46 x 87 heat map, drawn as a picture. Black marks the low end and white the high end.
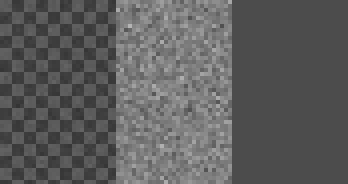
The table splits into one row of 3 panels. Panel 1,1: low, checkered. Panel 1,2: middling, fine-grained. Panel 1,3: low, flat.
